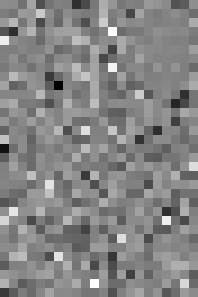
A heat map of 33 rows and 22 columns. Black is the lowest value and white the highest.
Histogram: heavy tails on both sides. Calmest part: top right. Grain: fine. Odd patch: calmer, in the top right. Mirror symmetry: none. Odd rows or columns: none. Average level on the scale: 50%. Slope: none.
